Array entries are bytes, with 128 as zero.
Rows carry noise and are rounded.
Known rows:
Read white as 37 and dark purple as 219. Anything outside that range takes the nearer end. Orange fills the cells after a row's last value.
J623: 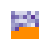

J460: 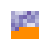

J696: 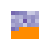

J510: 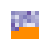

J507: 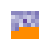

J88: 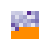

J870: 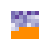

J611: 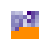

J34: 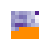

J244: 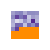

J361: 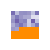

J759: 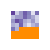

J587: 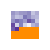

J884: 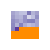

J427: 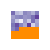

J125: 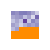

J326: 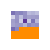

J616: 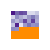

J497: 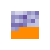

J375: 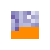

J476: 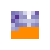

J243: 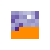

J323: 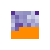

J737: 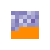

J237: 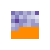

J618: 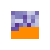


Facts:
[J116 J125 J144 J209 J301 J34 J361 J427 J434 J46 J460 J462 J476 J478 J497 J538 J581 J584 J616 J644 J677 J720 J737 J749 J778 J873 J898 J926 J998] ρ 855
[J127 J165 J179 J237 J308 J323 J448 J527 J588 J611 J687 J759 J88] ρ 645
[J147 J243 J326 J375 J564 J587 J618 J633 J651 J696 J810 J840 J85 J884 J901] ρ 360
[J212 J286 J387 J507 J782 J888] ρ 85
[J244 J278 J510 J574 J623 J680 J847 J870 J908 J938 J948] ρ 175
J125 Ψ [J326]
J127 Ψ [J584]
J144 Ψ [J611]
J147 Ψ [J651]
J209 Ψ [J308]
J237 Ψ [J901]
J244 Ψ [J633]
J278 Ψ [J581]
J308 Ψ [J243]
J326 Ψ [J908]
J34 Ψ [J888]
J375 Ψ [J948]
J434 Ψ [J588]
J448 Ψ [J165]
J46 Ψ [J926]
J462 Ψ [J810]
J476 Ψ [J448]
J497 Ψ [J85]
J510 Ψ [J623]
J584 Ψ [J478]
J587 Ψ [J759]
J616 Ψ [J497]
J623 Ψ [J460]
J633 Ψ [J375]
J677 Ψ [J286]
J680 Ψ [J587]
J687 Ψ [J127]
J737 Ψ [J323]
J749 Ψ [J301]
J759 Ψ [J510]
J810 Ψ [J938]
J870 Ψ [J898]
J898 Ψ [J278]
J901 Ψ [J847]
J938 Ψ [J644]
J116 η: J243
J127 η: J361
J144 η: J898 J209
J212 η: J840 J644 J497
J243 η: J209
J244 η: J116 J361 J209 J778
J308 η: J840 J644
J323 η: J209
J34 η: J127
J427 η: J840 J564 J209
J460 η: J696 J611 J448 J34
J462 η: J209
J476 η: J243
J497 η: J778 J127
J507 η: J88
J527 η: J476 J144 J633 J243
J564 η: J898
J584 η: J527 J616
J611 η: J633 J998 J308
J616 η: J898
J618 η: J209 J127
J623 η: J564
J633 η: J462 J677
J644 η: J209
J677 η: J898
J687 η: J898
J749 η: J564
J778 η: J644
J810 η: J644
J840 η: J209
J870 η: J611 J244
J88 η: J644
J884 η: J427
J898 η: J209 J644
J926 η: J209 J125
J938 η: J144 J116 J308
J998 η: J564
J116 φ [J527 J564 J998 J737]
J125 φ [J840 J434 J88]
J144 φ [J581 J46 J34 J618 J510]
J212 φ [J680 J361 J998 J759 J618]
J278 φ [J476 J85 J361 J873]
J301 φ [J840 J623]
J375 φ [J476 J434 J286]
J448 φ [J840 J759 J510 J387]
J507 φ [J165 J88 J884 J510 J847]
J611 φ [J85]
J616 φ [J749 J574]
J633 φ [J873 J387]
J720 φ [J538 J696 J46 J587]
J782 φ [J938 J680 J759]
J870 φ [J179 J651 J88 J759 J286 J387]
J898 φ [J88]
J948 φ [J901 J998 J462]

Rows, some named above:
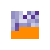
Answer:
J308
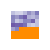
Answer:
J497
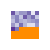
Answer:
J680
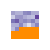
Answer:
J873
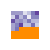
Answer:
J527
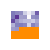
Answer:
J476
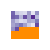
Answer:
J623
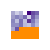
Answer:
J611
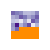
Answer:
J644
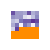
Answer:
J898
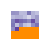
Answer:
J85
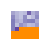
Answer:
J884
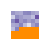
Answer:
J873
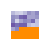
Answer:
J497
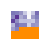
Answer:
J476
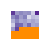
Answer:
J323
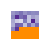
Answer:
J244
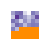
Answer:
J116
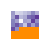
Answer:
J998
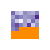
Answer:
J427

